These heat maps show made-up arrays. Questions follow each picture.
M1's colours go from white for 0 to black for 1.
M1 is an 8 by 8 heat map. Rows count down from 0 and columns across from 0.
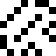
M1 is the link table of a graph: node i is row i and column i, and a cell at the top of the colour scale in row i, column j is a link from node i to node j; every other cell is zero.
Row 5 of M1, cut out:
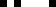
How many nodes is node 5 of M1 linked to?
3
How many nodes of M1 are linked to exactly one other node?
0
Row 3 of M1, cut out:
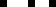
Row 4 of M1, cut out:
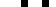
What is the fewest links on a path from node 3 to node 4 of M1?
1
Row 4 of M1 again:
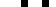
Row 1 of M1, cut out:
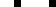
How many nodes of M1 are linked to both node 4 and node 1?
0
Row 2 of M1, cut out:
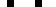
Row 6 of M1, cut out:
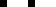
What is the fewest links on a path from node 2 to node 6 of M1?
3
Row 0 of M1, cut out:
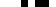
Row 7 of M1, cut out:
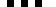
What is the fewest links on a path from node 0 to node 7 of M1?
2
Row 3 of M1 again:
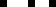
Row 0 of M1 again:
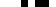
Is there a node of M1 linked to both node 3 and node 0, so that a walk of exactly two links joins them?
no
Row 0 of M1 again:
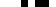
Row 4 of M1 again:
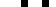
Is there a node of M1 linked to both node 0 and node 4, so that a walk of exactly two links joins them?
yes
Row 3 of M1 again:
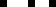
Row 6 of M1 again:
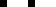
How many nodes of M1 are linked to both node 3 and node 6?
2
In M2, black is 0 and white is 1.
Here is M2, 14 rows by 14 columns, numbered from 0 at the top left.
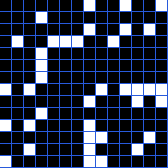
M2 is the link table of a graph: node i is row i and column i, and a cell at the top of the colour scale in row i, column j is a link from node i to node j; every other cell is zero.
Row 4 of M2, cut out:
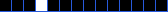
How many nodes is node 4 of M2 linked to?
1
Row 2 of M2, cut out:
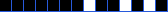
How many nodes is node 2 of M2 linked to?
3
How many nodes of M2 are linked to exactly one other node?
5
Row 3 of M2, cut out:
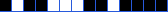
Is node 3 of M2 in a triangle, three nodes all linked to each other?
no
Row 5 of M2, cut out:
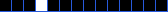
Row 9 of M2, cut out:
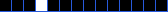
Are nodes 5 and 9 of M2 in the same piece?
yes
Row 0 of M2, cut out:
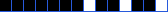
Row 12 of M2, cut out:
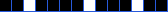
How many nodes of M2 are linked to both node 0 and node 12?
1
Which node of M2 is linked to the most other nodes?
node 7
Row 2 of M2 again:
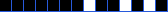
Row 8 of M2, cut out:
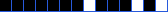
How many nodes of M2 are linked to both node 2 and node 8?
1
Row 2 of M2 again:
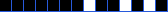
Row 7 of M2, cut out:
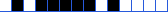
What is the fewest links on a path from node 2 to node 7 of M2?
1
